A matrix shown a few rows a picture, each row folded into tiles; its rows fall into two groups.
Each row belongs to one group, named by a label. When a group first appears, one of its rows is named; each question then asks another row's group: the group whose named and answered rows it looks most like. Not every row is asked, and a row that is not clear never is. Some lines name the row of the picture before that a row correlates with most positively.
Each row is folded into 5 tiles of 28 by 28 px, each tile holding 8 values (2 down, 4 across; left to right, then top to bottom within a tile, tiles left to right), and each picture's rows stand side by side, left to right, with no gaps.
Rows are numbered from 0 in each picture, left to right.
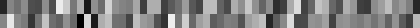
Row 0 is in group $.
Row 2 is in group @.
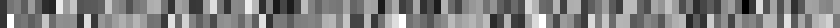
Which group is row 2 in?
$
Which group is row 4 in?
@
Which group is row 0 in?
$
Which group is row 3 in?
$
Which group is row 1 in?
@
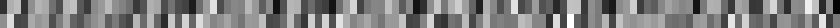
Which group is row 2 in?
@
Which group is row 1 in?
@
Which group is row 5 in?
@
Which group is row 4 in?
@
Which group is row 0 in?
@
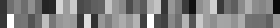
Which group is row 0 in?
$
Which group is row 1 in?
@
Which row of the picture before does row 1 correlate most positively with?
4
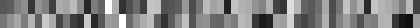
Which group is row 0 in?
$
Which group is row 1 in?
@
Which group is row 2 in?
@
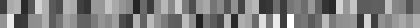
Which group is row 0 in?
@
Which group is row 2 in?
$
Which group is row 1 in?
$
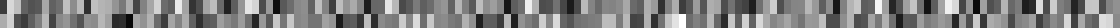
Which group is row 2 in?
$
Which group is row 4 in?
$
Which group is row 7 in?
$
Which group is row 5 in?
@
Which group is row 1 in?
@
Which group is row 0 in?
@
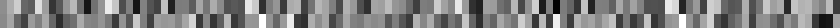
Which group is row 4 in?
$
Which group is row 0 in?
@
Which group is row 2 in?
@
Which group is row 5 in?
@
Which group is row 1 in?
$
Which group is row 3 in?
@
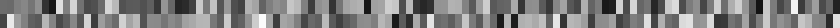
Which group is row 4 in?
$
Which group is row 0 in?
$
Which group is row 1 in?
$
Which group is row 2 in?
@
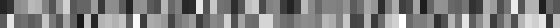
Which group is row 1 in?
$
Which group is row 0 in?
$
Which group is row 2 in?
$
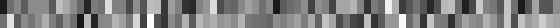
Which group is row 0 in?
$
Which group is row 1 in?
@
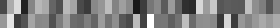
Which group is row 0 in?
@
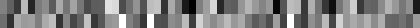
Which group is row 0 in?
$
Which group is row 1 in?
@
